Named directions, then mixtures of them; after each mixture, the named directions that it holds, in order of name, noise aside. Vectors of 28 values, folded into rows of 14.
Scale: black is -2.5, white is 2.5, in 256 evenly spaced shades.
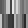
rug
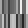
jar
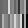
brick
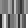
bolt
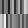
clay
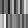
clay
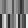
bolt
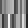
bolt, jar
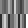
bolt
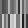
brick, jar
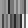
brick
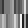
brick, clay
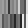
brick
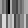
clay, rug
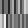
clay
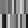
bolt
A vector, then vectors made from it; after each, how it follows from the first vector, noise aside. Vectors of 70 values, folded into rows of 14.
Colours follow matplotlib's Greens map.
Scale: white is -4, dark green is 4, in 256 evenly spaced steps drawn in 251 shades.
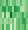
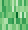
reversed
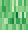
reversed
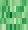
sign-scrambled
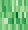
reversed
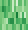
reversed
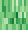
reversed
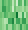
reversed
